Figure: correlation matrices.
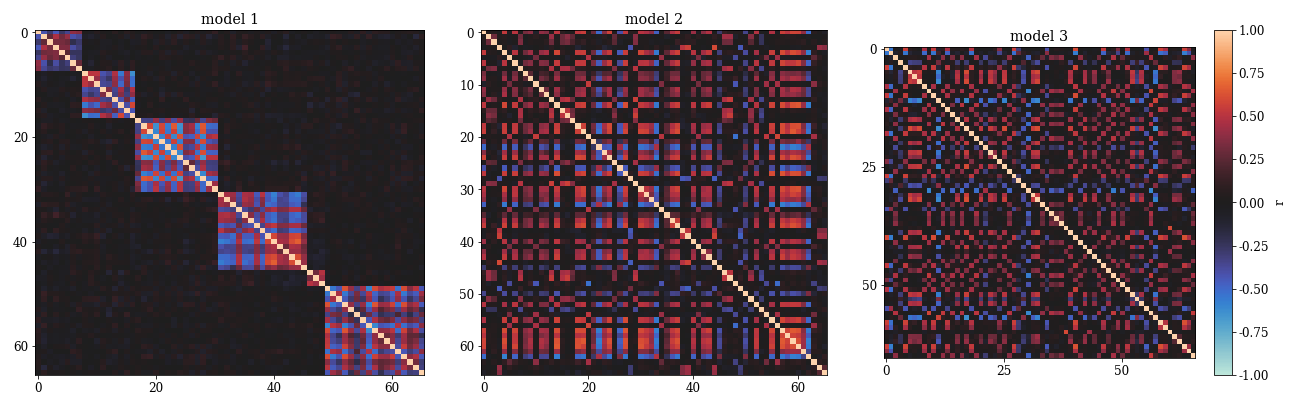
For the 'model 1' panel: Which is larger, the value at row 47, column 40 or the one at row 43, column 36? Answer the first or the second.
the first
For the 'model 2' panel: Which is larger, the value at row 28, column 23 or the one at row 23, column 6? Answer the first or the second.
the second
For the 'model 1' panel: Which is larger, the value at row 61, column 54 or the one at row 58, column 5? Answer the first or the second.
the first
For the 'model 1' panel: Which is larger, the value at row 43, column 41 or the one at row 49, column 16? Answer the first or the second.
the first
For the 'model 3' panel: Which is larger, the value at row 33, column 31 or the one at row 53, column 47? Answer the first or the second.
the first
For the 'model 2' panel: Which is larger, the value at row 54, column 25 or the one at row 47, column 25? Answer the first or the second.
the second
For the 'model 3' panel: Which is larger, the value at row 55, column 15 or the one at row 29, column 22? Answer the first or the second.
the first
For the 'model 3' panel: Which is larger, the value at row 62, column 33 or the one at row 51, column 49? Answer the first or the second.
the second
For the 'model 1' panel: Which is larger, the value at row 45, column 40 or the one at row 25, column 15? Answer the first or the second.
the first
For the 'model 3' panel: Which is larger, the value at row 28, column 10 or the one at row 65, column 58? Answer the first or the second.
the second
